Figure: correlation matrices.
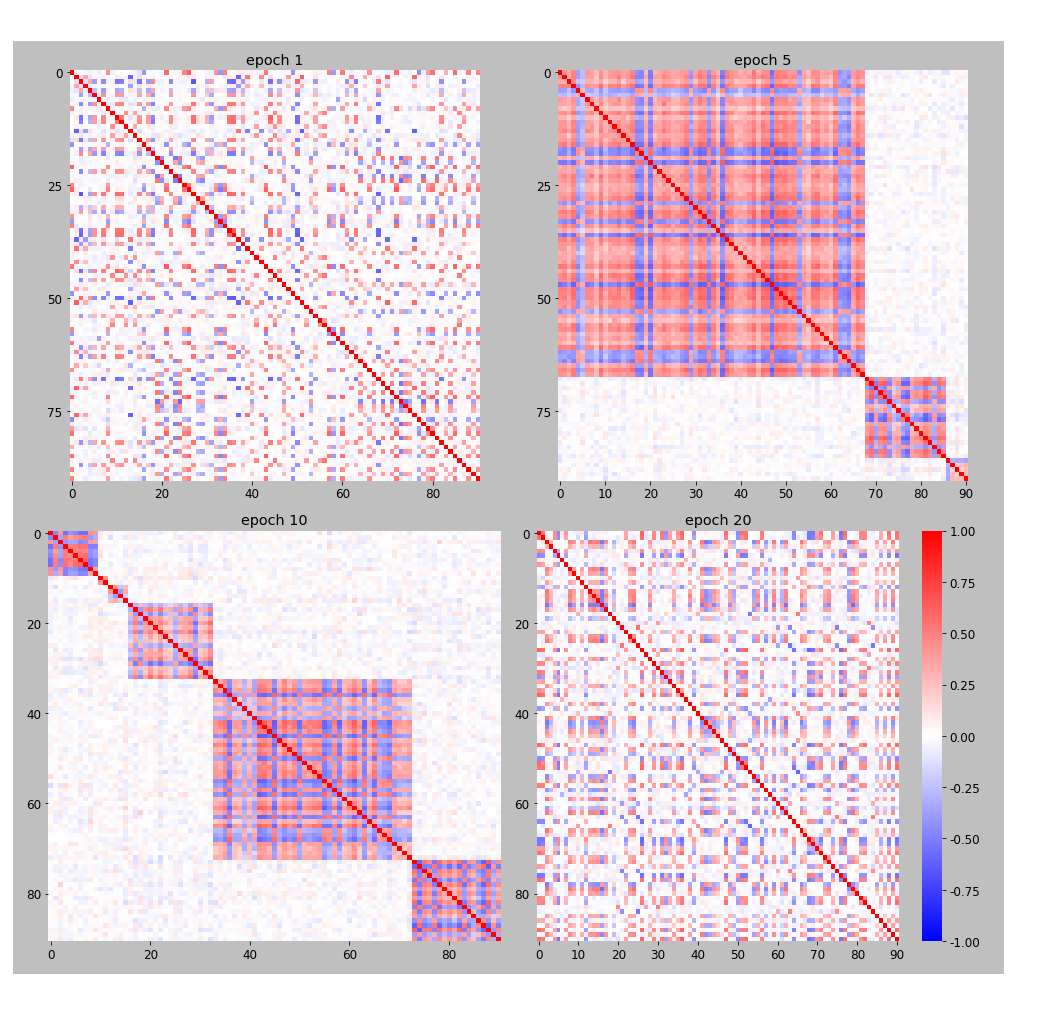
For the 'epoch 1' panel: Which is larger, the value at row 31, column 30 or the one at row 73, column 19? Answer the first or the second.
the first
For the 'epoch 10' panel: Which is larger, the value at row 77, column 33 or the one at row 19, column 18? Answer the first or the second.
the first
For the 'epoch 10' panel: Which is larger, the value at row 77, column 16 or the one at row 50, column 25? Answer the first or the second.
the second
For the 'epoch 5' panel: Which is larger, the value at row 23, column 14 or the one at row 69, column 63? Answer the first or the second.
the first
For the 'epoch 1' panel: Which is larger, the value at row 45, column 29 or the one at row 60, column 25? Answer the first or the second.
the second
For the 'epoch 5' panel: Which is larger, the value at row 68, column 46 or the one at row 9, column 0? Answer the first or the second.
the second
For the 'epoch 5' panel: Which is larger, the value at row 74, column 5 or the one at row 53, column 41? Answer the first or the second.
the first
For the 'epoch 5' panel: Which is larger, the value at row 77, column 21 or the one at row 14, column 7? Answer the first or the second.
the second
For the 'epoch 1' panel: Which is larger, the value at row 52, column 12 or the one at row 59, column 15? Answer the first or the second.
the first
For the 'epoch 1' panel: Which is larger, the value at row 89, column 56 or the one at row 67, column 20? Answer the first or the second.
the first
